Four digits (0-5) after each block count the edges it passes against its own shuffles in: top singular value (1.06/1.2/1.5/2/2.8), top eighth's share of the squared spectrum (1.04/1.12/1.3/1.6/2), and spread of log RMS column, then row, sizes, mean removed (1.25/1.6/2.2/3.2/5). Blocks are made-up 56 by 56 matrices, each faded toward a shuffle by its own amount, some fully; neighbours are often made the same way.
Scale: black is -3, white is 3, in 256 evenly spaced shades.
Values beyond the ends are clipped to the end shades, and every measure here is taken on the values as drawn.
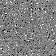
1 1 0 0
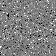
0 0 0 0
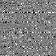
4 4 1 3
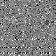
3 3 0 2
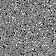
0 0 0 0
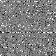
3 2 0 2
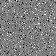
0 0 0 0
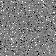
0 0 0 0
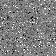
0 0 0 1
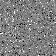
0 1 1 0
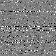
2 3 0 3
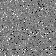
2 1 0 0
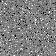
0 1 0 0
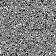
1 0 0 0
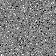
0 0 0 0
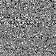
1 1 0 3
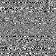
2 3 0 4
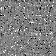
3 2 1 1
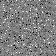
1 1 0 0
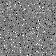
0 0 0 0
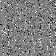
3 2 1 0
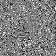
2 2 1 0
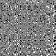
4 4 2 1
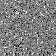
2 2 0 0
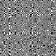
4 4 3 2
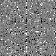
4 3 2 1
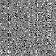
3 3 2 1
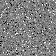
1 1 0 0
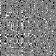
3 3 2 2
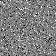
2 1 0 0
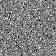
2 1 0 0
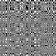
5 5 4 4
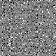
3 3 2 1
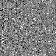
3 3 1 1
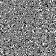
3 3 1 0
